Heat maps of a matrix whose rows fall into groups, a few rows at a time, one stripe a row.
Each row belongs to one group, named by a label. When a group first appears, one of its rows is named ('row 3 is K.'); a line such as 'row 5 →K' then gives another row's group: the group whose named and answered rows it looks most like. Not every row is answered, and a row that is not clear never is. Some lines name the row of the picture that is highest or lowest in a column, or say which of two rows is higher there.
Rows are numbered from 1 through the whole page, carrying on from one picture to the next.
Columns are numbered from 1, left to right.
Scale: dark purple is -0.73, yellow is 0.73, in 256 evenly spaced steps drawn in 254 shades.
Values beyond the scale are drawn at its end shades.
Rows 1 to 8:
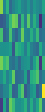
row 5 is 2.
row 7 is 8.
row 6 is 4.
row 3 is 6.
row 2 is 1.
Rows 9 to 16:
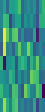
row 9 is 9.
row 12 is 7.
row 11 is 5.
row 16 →5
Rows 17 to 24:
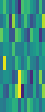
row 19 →2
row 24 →1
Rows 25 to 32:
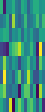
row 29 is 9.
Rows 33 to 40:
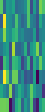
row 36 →4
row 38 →5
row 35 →5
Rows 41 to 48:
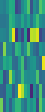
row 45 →8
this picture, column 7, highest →47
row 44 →7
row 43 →4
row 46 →6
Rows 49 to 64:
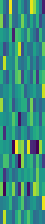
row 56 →6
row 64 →7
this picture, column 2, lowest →62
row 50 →6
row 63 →8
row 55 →8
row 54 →9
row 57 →1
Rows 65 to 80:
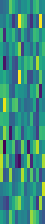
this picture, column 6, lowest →76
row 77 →6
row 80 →4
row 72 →5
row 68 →9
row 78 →8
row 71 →2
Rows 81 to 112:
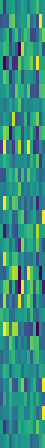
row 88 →9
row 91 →7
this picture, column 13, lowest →104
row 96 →8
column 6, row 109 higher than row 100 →No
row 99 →5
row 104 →5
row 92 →2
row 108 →8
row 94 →9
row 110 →8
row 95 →5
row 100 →1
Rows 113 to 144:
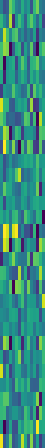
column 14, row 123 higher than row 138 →Yes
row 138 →9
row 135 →1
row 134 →8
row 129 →5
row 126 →2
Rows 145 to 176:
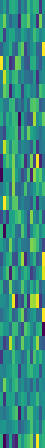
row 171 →1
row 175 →1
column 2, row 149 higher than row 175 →No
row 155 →5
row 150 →5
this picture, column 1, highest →149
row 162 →4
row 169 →6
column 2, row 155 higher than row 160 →Yes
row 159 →5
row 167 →8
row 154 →1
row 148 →8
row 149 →2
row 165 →6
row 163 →8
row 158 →4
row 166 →4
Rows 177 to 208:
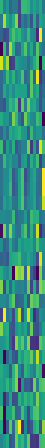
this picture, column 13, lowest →196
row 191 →8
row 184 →1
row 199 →7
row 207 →9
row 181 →2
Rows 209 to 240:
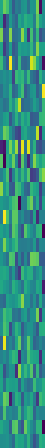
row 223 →1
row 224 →5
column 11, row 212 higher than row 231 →Yes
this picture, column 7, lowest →223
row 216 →9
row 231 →2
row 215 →8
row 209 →2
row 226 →5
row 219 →1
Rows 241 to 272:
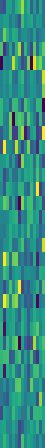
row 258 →8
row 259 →5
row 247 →8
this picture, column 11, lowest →245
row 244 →9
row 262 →5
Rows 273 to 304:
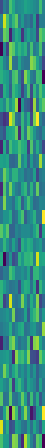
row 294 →6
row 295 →4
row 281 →6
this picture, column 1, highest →303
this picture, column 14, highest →284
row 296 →8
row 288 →8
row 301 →6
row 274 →5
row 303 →2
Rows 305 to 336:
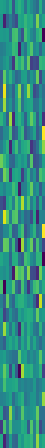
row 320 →5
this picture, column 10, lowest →325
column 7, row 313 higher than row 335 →Yes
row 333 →8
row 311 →7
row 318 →1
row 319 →1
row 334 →6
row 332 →5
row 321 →8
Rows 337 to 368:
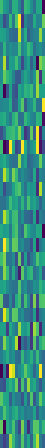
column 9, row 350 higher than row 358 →No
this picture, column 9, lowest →346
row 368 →6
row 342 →2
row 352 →5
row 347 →6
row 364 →1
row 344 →8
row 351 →1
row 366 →5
